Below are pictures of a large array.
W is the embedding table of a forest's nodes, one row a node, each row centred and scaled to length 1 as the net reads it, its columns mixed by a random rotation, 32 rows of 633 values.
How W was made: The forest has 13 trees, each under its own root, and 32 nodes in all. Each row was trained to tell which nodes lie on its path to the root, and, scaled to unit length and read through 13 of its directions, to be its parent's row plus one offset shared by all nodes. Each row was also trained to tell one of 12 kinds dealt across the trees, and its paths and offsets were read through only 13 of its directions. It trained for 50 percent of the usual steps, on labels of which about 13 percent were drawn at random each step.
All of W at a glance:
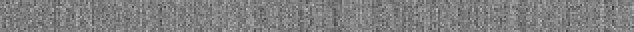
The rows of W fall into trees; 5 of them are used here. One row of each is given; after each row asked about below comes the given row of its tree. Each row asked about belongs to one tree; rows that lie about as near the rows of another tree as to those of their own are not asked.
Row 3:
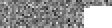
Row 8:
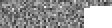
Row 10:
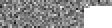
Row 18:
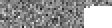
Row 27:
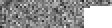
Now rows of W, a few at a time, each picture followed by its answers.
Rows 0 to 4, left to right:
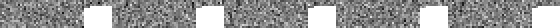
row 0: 27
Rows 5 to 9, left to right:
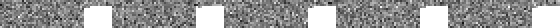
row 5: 10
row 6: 3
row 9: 10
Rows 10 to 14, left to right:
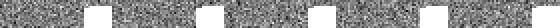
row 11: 27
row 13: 18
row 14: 3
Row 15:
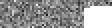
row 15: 18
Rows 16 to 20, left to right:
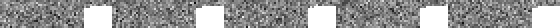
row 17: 27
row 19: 27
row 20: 10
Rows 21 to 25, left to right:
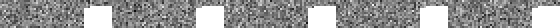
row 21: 8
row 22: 18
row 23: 8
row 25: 18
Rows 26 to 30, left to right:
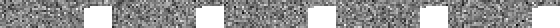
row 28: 10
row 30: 3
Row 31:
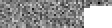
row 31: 27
